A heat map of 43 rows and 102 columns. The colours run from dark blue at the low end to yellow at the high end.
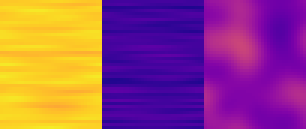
It is made of 1 by 3 panels. Panel 1,1: very high, streaked across, faint in contrast. Panel 1,2: very low, streaked across, faint in contrast. Panel 1,3: low, smooth.
